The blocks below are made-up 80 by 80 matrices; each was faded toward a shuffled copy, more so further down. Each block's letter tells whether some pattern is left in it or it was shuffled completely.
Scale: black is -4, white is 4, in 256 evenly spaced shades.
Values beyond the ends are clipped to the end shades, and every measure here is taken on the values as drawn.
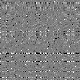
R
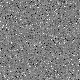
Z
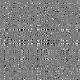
R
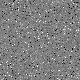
Z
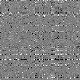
R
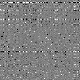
R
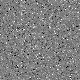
Z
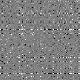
R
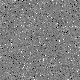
Z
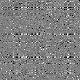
R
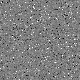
Z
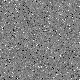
Z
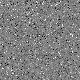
Z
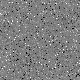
Z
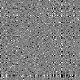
R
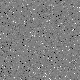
Z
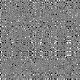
R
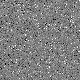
Z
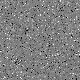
Z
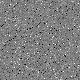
Z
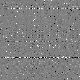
R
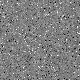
Z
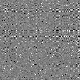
R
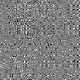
R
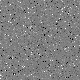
Z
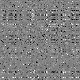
R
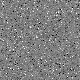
Z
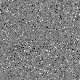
Z
